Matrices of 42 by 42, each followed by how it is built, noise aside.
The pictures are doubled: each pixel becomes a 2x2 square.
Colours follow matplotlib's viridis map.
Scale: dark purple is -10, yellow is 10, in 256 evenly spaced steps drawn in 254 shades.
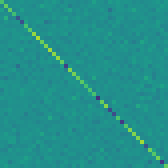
diagonal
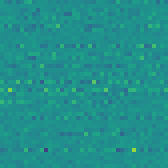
uneven rows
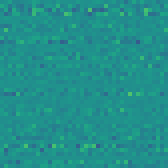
uneven rows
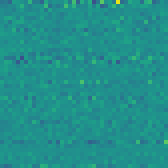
uneven rows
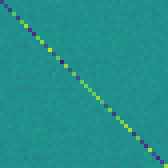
diagonal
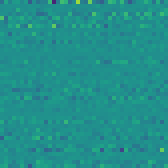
uneven rows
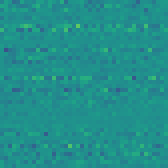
uneven rows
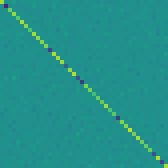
diagonal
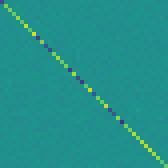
diagonal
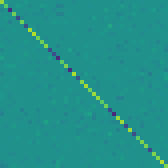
diagonal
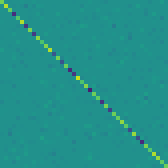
diagonal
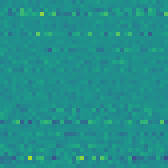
uneven rows
